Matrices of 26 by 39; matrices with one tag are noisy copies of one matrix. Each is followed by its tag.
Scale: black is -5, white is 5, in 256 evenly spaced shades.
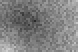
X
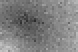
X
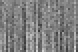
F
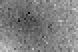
X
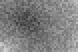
X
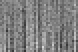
F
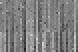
F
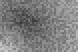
X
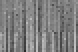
F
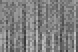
F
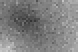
X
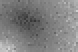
X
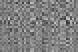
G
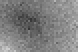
X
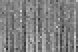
F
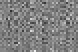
G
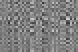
G
